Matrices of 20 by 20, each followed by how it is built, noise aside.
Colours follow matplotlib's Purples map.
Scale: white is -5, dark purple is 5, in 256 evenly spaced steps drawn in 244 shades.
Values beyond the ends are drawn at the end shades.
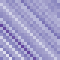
Toeplitz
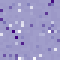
sparse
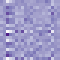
low rank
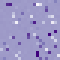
sparse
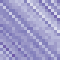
Toeplitz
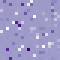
sparse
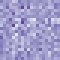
low rank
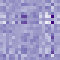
low rank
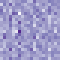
low rank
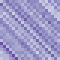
Toeplitz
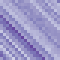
Toeplitz
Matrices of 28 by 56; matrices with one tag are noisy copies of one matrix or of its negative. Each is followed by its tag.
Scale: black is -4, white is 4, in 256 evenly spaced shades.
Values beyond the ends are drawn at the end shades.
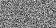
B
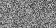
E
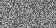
E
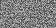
B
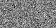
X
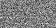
B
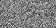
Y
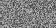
E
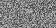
E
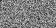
B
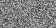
X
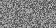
E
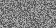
X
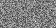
X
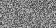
E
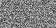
B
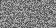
B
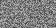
B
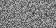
Y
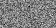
X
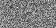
Y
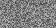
Y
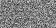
B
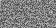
B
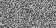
E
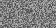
E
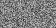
X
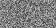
Y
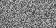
Y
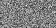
E
